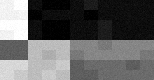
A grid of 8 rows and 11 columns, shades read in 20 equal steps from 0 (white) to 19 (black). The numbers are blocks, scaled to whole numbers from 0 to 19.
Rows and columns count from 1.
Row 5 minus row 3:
12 12 -13 -14 -14 -9 -9 -7 -9 -9 -9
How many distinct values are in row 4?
5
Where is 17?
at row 1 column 7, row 3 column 8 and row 4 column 8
